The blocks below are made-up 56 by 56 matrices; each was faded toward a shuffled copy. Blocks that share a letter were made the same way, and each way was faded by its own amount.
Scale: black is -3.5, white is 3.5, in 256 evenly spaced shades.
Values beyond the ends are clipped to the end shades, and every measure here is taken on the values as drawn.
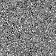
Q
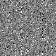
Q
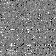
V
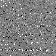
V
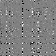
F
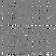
F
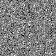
Q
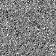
Q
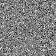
Q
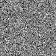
Q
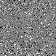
V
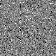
Q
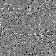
V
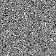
Q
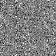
Q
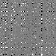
F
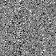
Q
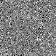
Q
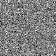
Q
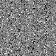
Q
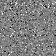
V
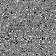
V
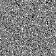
Q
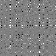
F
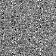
Q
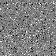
V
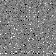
V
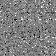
V
